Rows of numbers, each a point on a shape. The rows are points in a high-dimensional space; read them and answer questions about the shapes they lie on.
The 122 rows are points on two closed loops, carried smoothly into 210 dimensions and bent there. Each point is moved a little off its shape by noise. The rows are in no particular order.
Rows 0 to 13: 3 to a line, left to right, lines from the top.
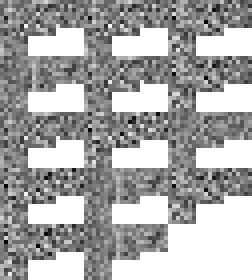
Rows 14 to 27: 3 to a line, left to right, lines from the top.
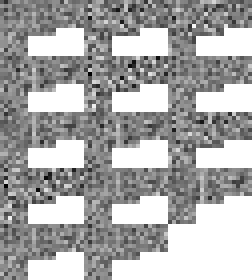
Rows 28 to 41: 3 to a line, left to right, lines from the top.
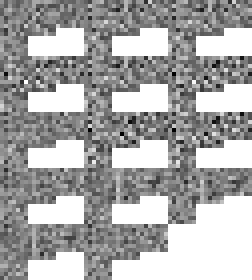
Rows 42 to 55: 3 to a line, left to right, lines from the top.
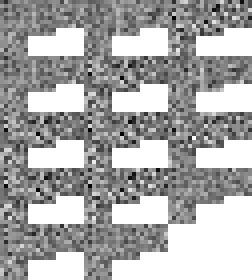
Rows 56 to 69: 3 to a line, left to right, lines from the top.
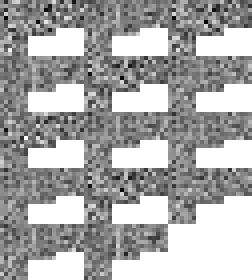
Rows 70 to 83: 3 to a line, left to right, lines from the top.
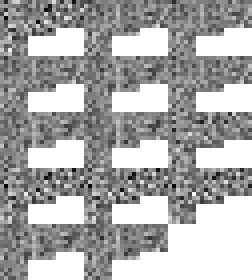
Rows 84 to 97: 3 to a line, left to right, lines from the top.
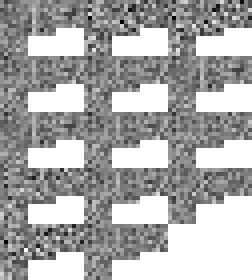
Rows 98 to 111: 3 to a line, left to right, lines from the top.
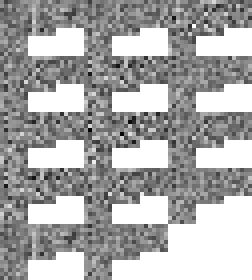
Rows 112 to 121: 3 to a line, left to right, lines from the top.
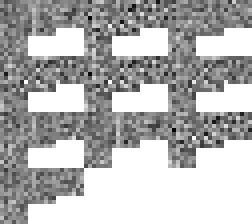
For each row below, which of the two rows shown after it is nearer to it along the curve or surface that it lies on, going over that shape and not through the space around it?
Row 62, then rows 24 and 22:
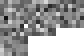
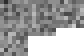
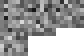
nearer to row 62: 24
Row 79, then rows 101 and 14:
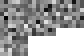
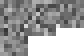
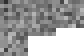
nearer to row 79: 101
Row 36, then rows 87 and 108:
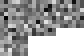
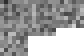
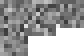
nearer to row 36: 108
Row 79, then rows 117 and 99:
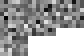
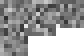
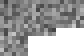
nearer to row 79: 117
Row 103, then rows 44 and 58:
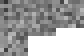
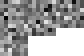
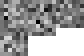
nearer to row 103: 58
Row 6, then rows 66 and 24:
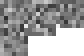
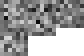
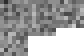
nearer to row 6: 24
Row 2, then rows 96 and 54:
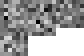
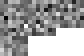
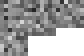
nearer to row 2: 54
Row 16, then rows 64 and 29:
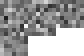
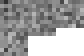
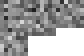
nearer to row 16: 64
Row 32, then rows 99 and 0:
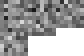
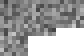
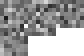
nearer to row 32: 99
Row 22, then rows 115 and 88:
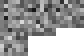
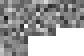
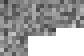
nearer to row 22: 88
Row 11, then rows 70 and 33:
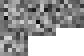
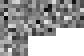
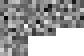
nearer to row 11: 70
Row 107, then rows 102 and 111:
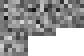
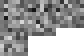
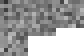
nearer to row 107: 102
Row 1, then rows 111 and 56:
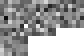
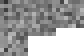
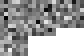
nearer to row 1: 56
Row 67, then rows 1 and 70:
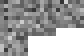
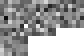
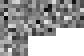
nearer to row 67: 70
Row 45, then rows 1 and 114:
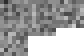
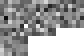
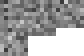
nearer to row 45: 114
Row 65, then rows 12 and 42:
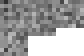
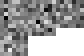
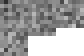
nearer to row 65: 42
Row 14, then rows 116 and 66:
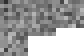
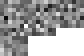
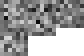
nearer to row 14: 66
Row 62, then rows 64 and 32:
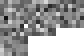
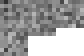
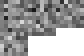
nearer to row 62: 64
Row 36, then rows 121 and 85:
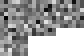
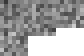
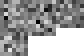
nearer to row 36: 85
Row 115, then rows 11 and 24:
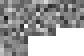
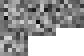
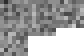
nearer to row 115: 24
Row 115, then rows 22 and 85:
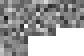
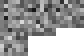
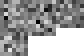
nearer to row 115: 85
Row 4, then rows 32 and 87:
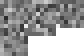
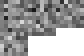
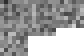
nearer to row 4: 87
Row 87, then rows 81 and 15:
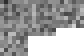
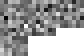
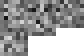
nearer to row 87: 15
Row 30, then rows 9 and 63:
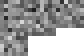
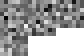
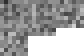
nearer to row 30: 63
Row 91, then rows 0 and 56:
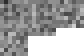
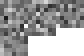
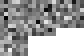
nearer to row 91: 0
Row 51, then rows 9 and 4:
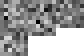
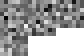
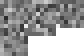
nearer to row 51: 9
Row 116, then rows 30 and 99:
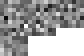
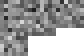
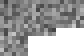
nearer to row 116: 99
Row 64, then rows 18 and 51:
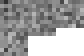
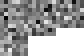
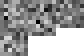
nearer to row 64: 51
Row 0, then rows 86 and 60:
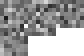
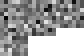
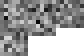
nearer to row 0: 86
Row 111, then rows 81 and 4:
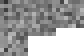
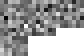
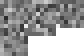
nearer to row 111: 4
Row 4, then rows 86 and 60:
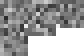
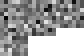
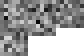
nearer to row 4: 86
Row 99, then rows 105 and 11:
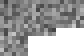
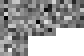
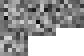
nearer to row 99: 11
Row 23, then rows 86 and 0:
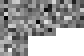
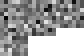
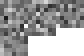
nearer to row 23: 86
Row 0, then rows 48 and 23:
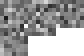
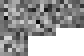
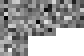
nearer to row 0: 23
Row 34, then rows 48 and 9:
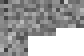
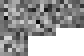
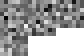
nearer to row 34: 48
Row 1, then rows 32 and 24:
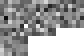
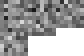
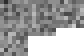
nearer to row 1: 24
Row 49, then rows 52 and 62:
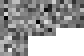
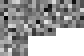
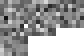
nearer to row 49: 52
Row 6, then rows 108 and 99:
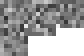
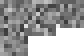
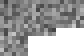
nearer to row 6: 108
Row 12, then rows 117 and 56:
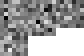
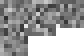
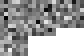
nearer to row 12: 56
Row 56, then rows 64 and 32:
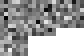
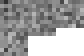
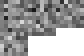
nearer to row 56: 32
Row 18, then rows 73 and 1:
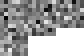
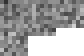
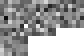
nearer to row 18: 1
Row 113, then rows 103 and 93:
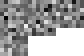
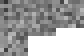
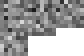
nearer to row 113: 93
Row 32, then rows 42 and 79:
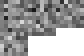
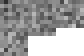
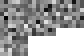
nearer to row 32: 42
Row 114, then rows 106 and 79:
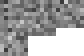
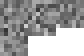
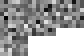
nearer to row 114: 106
